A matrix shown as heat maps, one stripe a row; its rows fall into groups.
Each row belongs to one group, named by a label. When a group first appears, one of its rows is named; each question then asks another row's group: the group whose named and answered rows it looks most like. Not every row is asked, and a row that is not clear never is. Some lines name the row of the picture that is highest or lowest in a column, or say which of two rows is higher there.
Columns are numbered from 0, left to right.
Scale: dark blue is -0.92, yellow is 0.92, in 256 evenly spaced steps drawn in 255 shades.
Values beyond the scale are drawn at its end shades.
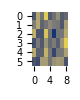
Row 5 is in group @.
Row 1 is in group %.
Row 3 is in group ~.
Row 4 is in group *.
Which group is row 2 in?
*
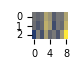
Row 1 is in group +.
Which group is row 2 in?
~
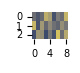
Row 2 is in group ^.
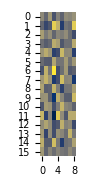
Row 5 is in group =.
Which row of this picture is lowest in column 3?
11
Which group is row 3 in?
+
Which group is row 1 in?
+
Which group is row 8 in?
*
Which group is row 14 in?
*
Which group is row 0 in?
^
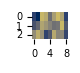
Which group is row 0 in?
@
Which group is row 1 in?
@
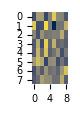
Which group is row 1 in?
*
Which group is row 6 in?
~
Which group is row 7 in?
@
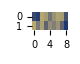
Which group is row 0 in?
@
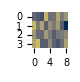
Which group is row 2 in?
*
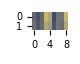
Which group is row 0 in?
+
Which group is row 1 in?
+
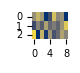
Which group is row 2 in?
^
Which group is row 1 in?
~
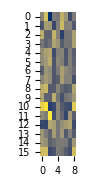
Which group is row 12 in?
@
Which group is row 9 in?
*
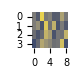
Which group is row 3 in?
@
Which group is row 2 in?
+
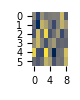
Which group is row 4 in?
*
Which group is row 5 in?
+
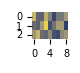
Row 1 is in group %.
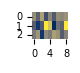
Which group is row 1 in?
+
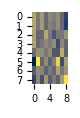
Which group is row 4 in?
@
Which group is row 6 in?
^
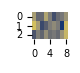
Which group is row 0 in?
*
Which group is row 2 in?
~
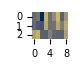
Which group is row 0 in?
=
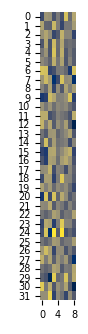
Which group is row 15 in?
@
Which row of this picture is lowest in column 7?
6
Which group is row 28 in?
+
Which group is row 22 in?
+
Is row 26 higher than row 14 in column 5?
Yes
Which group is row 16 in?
@
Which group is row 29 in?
=
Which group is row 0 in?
^
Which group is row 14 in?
%
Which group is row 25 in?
+
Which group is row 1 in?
*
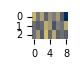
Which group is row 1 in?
+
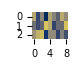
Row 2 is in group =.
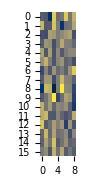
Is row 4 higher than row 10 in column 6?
No
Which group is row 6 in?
~
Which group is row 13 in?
%
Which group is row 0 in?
=
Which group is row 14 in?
%
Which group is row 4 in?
^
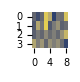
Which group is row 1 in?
%
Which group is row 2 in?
~
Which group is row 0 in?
+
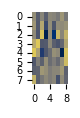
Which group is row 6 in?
@
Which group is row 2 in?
^
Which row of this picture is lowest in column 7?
4
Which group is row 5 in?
~
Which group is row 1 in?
^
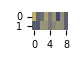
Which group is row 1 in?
@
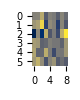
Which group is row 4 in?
*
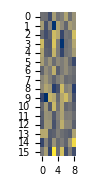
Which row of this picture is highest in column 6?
9
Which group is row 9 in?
@
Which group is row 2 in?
+
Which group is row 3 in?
*
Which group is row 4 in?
*
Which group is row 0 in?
=
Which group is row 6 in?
%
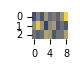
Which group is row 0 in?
~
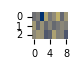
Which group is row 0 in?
=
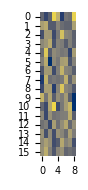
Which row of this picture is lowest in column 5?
0
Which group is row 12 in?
=
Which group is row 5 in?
=
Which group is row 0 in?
+
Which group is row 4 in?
%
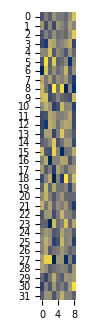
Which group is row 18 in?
^
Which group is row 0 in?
~
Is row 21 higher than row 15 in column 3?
No
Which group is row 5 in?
%
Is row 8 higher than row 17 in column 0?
Yes
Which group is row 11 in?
@
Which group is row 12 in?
@
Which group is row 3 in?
@
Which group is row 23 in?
=
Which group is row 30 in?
~
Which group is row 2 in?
~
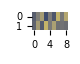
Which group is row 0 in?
^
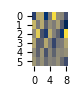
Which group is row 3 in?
*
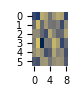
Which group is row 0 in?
@
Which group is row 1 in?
%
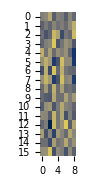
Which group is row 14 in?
=
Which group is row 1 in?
~
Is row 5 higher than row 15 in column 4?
No
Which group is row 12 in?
=
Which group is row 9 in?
=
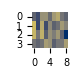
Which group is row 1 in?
^
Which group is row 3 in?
+
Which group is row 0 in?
@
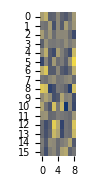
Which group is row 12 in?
+
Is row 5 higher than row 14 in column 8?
Yes
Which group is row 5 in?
~
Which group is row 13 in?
+
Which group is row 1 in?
^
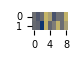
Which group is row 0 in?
+
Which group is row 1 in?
=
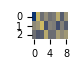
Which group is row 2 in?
=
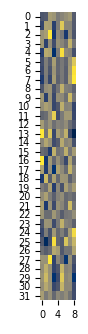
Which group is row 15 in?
=
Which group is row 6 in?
~
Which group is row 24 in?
~
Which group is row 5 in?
~
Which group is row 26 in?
+
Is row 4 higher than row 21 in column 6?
Yes
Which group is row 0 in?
@
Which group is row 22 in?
*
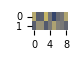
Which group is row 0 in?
*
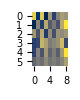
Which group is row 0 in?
^
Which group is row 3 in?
@
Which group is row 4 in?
~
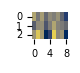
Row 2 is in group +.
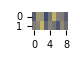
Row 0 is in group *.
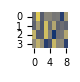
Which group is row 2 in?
*
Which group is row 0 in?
%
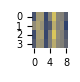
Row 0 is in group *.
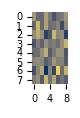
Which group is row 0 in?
*
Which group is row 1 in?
%
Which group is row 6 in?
^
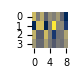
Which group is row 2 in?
*
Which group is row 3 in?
*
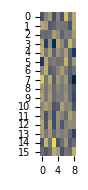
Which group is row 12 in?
^
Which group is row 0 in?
^
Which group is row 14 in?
%
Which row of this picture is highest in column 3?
14
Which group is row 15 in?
+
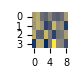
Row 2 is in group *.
